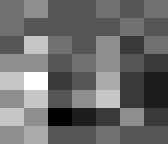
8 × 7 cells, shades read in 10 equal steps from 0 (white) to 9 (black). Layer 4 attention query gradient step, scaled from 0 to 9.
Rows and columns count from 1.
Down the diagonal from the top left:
5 6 5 5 3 7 7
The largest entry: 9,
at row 7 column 3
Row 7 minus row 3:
-4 2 4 2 3 -3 2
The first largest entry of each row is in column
3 2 6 7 7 7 3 3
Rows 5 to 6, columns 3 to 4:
7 6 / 6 4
